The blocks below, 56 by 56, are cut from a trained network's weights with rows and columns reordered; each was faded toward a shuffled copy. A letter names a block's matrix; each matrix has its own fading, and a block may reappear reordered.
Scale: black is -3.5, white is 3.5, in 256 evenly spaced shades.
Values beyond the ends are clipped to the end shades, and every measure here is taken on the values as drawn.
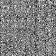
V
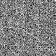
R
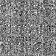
V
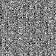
V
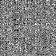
V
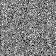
R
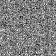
R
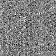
R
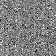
R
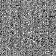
V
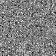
R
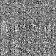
V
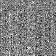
V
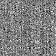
V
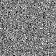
R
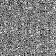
R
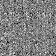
R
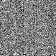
R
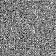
R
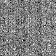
V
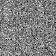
R
